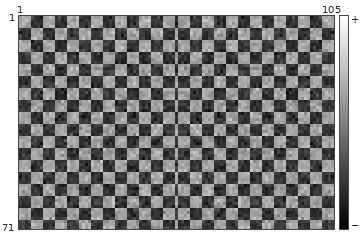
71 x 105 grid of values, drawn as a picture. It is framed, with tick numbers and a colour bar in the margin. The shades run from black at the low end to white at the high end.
On average the colour sits 40% of the way up the scale. The values fall into two levels. No overall slope runs across the table. A checkerboard runs through the table. It is mirror symmetric from left to right.
